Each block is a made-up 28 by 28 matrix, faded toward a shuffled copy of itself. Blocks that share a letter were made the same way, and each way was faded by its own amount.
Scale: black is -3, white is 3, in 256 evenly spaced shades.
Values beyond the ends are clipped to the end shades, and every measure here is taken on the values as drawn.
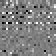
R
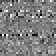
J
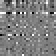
R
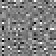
R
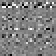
R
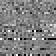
J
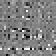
R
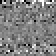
J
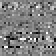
J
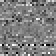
J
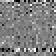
R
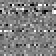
J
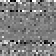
J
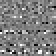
J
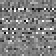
J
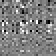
R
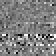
J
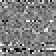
J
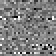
J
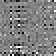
R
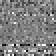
J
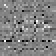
R
